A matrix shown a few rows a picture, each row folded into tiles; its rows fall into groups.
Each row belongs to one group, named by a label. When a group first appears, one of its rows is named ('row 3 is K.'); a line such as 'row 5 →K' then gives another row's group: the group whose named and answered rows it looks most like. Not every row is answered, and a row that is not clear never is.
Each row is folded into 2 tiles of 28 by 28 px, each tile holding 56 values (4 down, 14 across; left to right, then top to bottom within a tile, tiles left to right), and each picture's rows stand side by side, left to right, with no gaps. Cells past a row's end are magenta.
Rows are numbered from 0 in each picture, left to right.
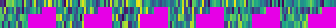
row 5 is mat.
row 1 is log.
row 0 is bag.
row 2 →log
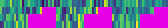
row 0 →mat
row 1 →bag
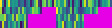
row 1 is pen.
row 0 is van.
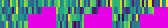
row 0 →log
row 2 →van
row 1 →log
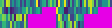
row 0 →van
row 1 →pen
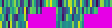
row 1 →bag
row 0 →bag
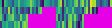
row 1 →log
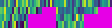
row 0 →log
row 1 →pen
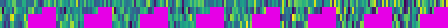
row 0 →bag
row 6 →log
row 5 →log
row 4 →mat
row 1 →mat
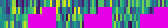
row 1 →van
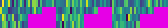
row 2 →van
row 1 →mat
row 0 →pen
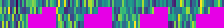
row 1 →pen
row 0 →pen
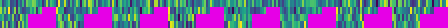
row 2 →van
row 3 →van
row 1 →pen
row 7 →van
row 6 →bag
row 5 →pen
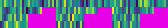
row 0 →mat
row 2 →pen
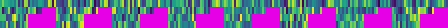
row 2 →log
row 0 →log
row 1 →bag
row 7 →bag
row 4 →van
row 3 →bag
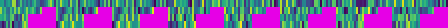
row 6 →bag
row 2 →mat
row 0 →bag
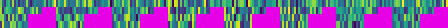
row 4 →log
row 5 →pen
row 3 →van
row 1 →pen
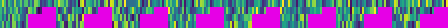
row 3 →pen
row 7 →log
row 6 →van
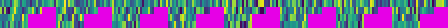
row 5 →bag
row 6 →log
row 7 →bag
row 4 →log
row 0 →bag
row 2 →van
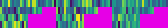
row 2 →mat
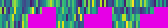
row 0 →bag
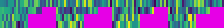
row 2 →mat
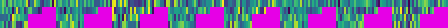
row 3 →van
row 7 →pen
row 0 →log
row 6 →mat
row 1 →mat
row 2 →van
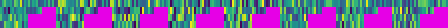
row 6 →mat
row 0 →mat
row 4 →log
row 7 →pen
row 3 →bag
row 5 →bag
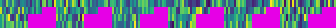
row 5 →van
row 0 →van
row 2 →pen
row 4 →bag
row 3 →bag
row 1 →log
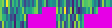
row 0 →van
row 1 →pen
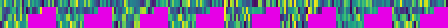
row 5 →log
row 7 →pen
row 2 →bag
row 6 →pen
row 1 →mat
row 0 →mat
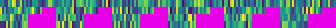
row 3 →pen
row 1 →log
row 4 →van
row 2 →pen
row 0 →bag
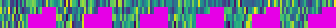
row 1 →log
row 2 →van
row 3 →mat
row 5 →van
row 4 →bag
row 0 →pen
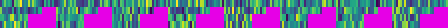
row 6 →mat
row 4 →pen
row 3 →pen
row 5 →van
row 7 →van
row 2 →log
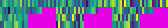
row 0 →mat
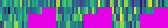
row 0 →mat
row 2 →van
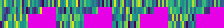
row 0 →mat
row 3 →log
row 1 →mat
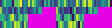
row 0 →mat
